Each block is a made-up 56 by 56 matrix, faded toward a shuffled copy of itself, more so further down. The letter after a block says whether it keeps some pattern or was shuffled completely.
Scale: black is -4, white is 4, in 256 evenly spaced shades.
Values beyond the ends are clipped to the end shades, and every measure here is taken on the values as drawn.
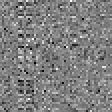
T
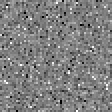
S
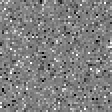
S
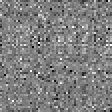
T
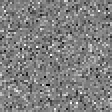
S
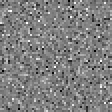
S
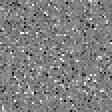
S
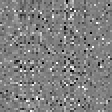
T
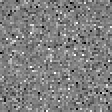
S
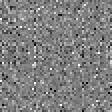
T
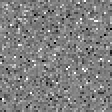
S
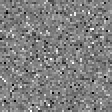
S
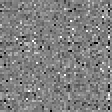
T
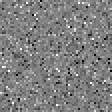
S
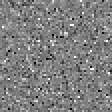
S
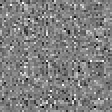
T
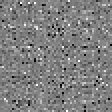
T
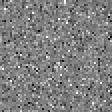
S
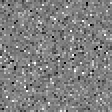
S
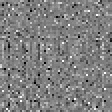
T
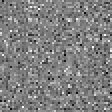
T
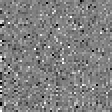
T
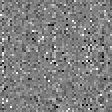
T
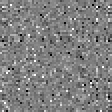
T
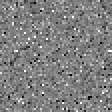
S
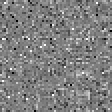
T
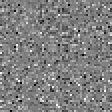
T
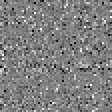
T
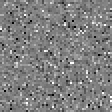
S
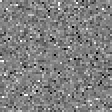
S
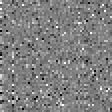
T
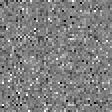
T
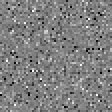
S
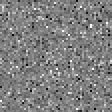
S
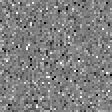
S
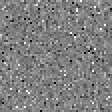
S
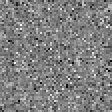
T
